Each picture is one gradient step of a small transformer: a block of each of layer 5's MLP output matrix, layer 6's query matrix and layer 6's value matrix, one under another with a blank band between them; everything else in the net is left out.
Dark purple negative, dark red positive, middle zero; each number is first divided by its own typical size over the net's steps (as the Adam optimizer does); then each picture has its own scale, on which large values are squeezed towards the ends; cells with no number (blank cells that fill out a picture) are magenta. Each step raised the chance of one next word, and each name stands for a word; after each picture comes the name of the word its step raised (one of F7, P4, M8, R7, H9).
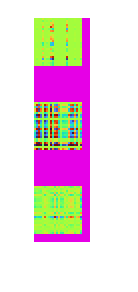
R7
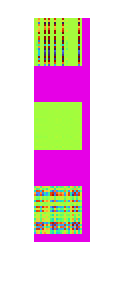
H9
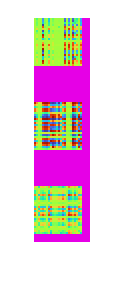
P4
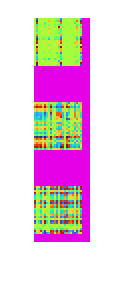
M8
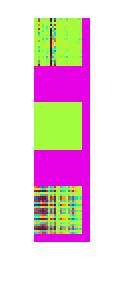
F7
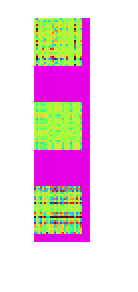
R7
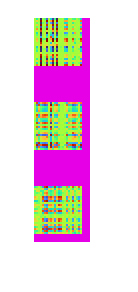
F7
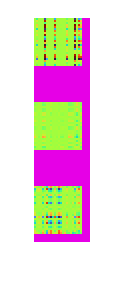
R7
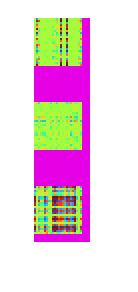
F7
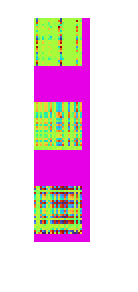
M8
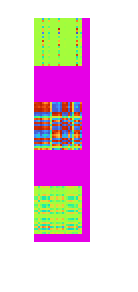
F7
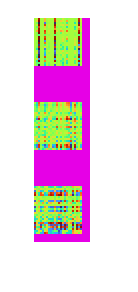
H9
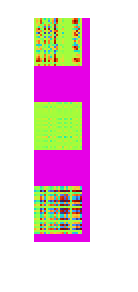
F7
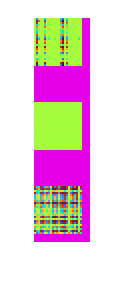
M8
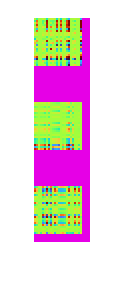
R7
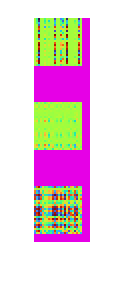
P4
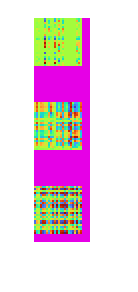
M8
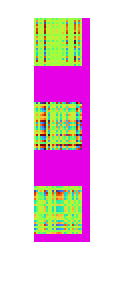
H9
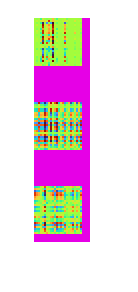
H9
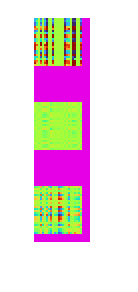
P4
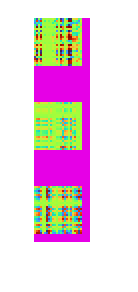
P4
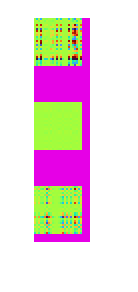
R7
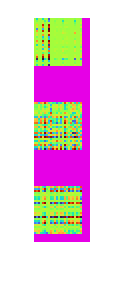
R7
